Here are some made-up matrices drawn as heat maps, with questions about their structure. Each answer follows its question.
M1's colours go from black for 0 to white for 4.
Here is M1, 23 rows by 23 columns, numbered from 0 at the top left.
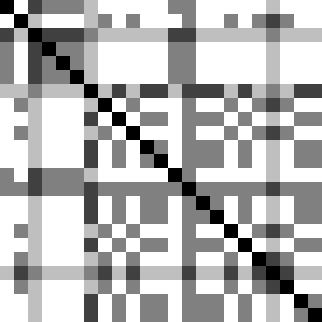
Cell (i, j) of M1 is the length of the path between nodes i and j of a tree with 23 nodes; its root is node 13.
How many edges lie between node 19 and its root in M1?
1
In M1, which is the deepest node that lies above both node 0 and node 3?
2
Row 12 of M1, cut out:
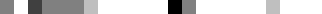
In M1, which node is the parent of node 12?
2
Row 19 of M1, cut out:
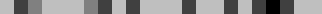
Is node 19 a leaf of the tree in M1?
no
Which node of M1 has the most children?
6
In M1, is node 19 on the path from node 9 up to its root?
yes
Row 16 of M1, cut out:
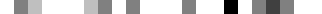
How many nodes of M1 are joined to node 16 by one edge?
1
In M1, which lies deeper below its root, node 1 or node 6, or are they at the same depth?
node 1
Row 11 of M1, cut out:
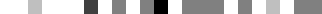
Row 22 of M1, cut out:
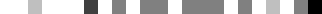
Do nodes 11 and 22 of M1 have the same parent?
yes
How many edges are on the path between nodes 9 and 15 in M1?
4
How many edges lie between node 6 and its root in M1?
1
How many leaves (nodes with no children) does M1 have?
19
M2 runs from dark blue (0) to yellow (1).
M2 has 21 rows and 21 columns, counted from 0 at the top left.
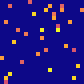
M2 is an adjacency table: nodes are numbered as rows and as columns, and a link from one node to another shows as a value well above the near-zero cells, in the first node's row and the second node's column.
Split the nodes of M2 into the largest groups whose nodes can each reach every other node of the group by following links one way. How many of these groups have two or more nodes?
2
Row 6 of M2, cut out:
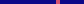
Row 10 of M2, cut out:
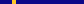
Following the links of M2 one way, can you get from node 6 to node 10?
yes
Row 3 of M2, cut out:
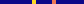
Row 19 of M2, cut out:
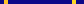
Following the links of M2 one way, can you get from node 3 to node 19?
no
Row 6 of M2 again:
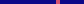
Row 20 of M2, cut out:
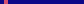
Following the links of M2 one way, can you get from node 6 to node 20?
no
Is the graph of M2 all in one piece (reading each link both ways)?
no
